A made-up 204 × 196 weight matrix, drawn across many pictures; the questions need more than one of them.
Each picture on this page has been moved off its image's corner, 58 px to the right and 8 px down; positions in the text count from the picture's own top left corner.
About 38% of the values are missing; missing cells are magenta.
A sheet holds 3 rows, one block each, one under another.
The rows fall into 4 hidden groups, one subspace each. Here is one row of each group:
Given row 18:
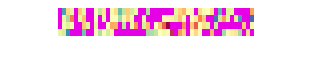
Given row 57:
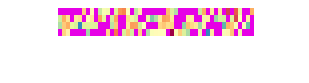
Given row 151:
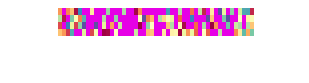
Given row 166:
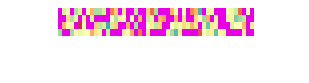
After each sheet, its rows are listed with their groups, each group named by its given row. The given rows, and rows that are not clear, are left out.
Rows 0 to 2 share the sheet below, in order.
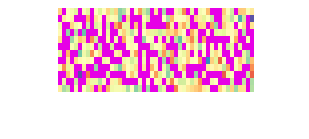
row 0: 18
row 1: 57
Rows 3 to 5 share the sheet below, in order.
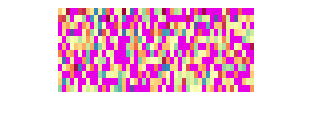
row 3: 166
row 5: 151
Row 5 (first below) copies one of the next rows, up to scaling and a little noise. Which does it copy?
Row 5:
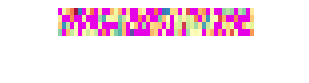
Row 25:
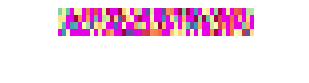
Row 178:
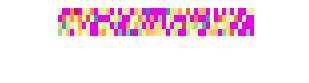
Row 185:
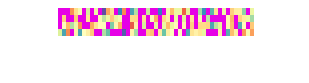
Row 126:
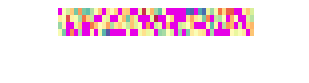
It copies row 178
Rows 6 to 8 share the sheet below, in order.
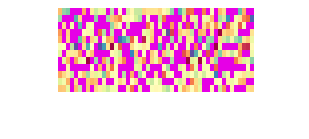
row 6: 57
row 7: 57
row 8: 151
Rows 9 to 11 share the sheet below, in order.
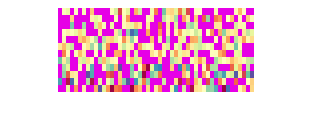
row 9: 151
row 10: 166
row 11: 151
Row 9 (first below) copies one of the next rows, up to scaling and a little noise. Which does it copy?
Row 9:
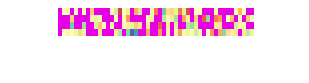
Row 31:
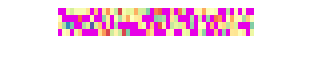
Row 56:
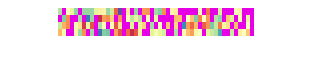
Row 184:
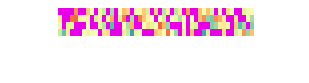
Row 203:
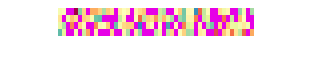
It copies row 31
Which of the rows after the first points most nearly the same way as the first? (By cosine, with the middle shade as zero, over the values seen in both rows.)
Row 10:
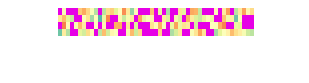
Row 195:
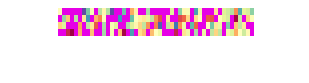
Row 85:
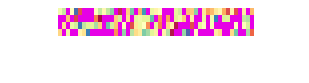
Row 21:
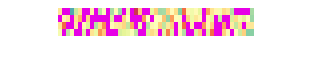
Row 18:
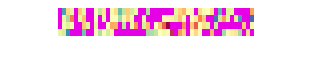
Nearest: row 21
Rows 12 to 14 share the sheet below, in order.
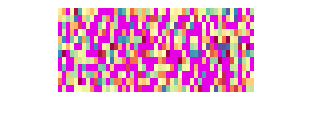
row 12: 57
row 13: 57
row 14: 166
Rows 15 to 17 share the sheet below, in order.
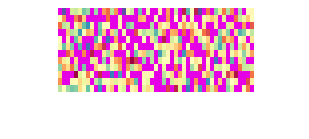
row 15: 18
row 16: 151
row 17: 57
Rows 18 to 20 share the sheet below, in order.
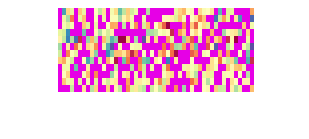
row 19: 57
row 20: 57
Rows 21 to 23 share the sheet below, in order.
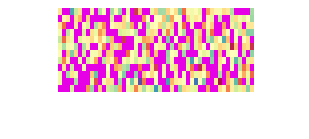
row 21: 18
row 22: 18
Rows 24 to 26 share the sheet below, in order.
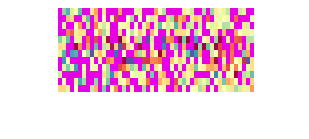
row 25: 151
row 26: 57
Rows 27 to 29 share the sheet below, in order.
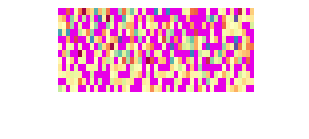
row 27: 166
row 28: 57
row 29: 166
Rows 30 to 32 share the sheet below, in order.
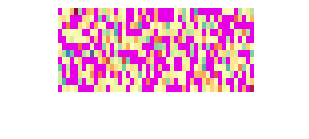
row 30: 151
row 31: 151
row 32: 166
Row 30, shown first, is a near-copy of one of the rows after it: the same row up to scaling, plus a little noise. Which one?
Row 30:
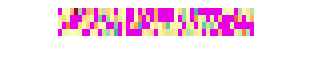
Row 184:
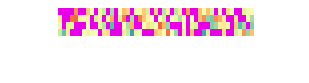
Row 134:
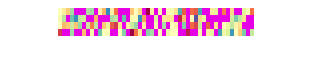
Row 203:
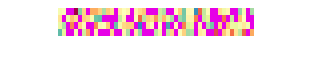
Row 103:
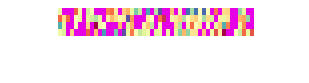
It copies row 203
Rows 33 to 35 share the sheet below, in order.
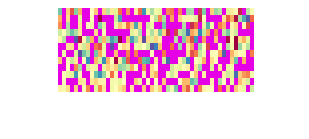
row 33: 57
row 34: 57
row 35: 57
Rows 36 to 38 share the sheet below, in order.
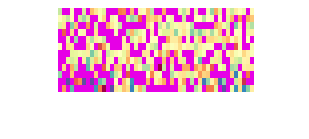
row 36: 18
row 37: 57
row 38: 151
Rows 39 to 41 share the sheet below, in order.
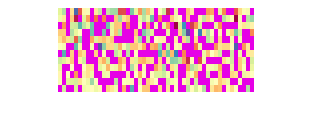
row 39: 57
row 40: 57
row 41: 151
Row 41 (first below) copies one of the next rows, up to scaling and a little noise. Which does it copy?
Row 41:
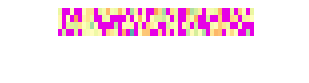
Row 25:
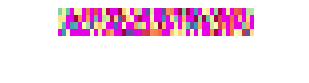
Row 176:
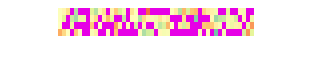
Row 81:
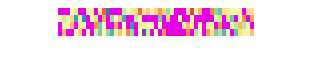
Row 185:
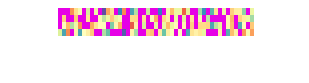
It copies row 25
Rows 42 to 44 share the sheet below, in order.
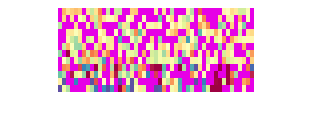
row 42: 166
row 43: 151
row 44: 151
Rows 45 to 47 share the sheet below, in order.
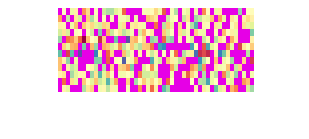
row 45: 166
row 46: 166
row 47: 166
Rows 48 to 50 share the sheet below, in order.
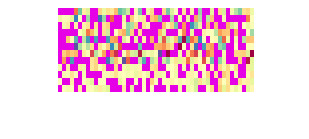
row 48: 57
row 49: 151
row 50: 151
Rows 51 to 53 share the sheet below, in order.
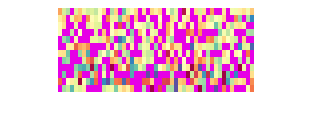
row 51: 18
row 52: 18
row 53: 166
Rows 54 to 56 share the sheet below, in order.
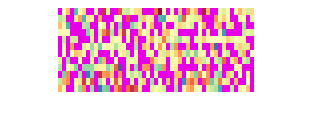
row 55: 166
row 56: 151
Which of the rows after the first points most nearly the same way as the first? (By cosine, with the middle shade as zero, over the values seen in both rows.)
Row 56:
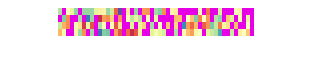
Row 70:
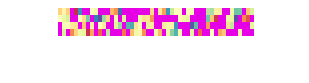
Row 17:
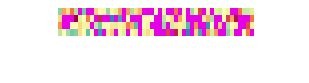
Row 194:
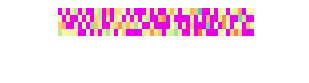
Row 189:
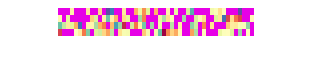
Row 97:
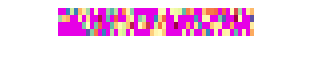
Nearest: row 97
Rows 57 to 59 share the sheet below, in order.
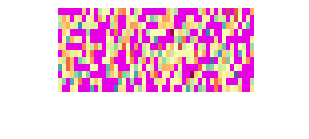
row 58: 151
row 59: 18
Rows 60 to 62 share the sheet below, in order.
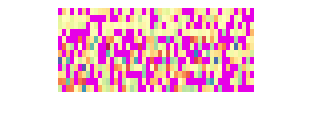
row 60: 166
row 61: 166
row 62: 166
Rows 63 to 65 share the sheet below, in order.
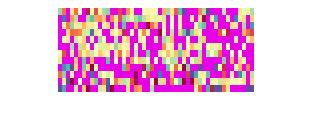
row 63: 18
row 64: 166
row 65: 18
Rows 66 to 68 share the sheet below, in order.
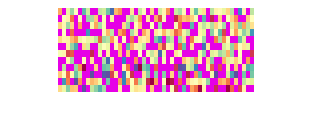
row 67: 151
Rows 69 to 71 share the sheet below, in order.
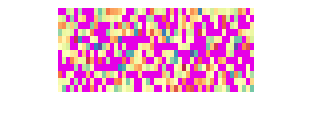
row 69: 166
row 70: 57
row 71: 18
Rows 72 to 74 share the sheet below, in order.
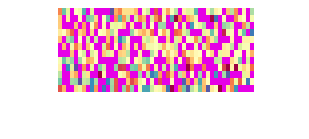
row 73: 18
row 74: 57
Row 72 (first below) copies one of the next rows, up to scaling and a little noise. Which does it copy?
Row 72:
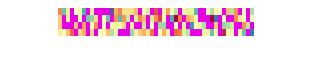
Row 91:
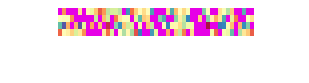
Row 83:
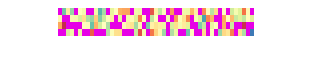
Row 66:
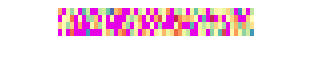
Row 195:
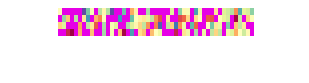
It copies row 66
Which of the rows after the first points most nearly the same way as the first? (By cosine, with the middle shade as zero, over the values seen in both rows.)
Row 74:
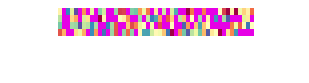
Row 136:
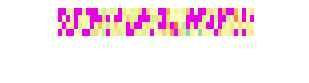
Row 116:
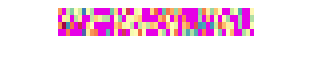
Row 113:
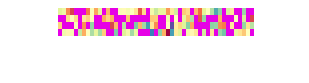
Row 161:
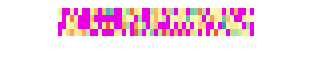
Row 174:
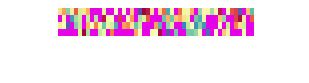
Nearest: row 136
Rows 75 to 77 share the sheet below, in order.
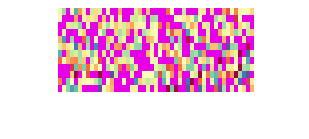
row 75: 57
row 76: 57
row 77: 57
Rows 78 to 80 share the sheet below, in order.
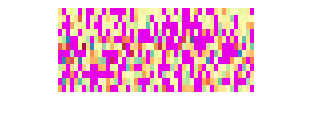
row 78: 18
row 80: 166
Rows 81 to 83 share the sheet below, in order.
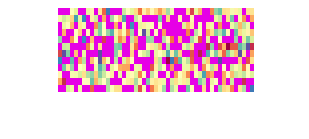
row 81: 151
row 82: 57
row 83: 166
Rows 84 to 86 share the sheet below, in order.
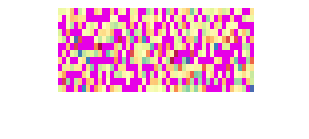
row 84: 151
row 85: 57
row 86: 166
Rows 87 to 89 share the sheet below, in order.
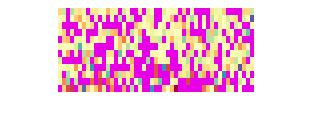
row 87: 18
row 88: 18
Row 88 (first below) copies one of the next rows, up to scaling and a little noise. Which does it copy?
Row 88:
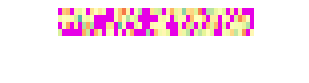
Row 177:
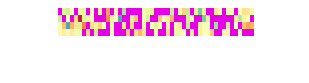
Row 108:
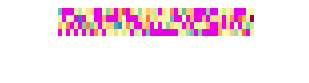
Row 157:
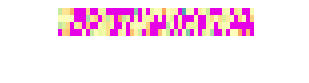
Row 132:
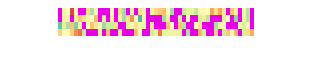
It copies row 108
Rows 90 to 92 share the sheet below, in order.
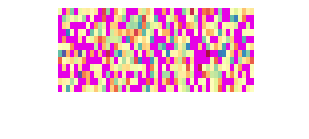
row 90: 151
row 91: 166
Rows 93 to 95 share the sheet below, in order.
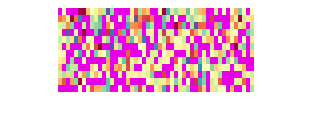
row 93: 166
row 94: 57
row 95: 166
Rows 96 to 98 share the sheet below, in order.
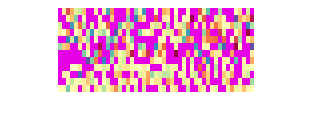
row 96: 18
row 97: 57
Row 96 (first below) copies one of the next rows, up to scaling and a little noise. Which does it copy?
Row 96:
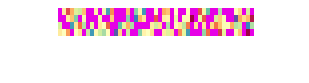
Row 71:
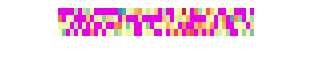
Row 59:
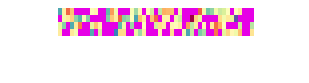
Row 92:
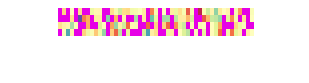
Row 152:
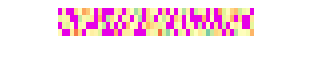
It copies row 59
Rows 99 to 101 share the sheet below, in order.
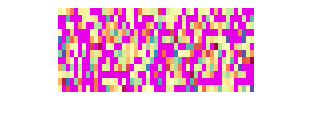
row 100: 166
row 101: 166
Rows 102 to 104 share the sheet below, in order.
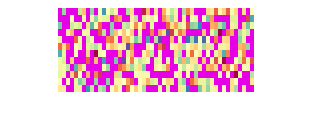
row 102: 57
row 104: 57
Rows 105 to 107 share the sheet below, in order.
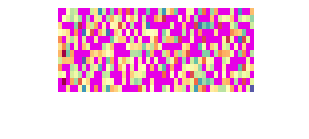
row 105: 166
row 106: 166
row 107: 166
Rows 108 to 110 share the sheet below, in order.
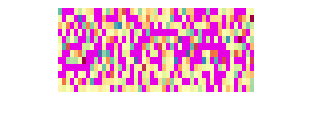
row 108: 18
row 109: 166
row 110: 57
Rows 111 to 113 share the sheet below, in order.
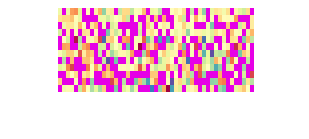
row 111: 151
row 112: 151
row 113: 57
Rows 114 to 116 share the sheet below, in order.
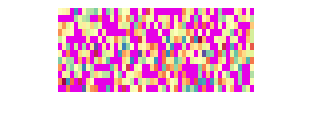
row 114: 151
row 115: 151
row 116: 166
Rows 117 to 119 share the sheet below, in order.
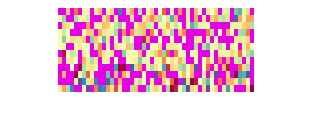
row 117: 57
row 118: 57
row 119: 57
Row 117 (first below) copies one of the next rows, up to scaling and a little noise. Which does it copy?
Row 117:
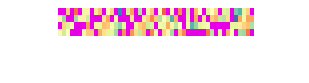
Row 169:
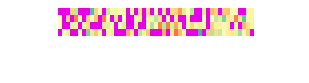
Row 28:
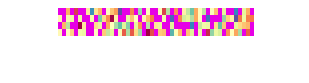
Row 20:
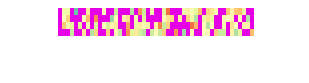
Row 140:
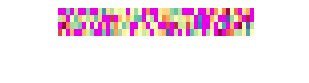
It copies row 28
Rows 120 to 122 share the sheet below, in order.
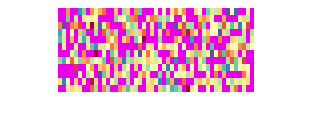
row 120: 57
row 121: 151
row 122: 57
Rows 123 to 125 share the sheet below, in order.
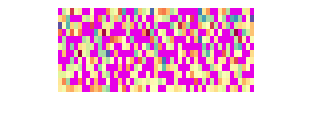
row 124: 166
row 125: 166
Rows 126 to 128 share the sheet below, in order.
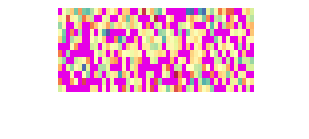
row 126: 151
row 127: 18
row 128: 166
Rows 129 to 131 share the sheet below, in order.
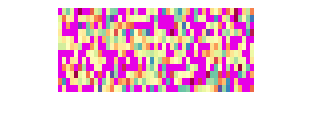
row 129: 57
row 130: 166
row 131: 57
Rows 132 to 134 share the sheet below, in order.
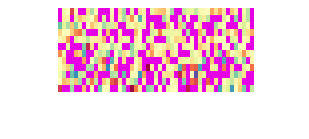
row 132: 18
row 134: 151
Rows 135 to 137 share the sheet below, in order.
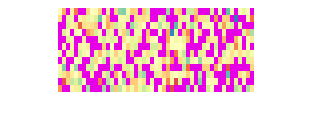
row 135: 57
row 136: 57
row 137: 57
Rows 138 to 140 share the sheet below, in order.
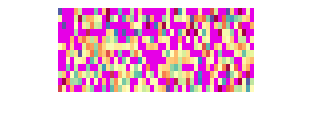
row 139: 166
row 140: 57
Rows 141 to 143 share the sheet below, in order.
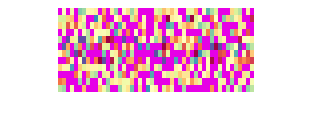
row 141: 18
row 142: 166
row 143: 18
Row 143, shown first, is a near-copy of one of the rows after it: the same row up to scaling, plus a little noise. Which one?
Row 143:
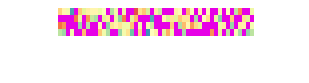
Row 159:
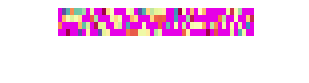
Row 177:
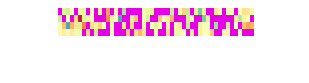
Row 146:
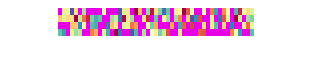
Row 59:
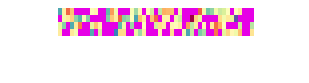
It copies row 146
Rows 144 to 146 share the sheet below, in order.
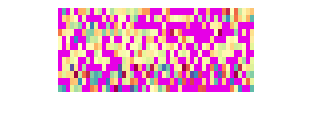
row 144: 57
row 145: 151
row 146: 18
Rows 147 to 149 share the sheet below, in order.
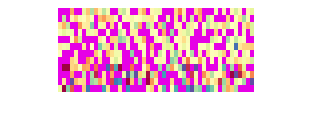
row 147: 57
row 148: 57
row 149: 18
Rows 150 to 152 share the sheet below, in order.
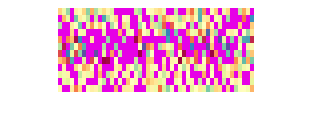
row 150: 57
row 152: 18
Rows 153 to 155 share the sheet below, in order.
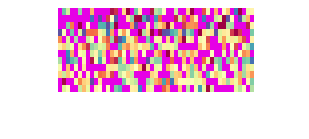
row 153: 166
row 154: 18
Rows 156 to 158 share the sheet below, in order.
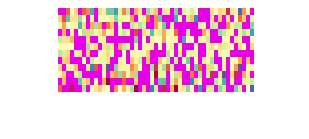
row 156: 166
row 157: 18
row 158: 166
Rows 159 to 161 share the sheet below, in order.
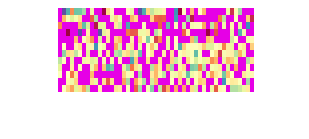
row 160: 151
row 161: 166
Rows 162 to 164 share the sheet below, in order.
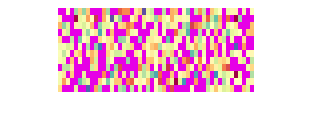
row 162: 57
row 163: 57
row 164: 57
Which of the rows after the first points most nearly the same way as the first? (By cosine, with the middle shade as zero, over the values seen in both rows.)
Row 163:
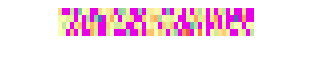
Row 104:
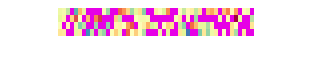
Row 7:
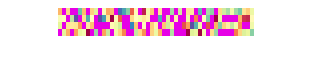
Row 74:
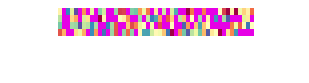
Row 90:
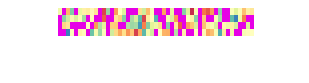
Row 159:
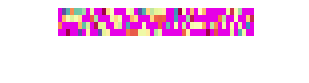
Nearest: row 7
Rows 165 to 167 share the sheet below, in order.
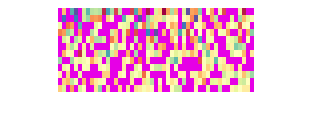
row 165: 151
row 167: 151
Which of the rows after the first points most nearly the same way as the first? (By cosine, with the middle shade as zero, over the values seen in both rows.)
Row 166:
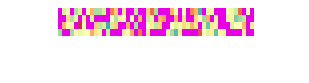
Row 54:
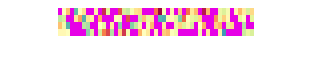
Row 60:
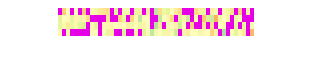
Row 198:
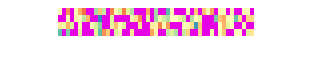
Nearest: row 198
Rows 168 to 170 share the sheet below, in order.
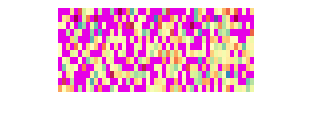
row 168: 57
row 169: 57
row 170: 57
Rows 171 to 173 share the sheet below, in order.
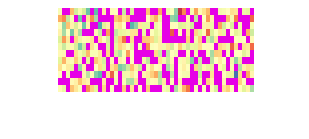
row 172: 18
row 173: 57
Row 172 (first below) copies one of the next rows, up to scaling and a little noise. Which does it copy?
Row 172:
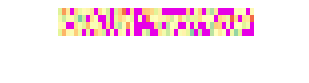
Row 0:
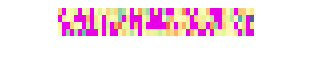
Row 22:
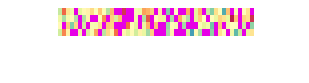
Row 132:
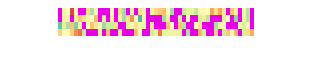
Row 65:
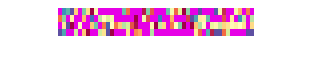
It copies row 22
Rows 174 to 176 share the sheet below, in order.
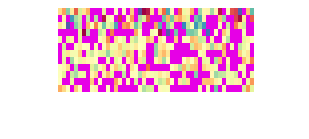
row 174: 18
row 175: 166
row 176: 151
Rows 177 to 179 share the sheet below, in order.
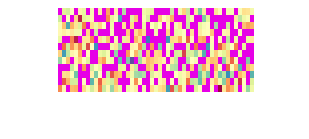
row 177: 18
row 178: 151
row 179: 57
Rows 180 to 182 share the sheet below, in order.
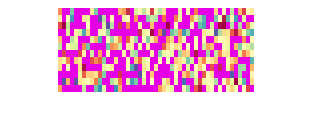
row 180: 166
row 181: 166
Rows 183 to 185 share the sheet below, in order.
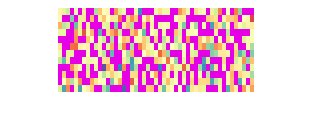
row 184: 151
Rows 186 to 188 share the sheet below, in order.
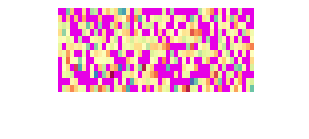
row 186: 18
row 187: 18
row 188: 57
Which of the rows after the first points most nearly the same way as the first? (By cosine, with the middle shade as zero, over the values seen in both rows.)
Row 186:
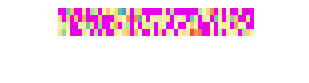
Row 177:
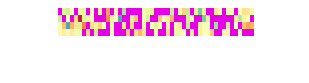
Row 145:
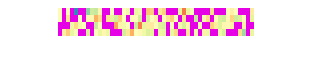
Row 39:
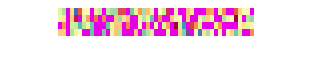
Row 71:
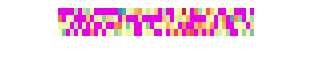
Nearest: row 71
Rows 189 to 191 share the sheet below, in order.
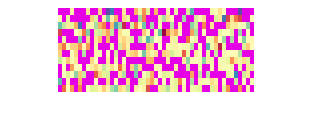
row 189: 166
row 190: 151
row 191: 18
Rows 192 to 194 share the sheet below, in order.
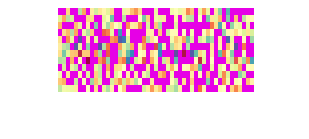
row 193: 57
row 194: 166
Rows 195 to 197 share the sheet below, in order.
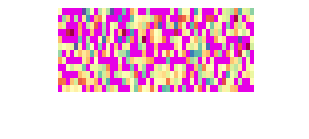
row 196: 57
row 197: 166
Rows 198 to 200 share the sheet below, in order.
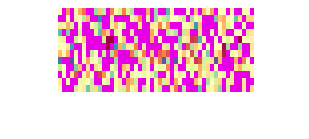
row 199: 166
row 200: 57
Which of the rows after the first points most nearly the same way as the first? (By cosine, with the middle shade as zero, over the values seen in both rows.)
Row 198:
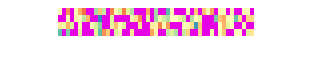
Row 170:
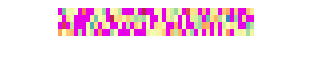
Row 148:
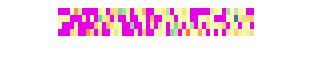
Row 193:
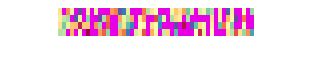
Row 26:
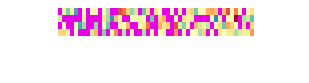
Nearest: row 148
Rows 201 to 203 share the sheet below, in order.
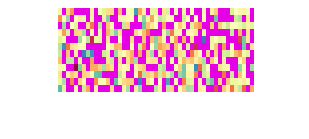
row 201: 18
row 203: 151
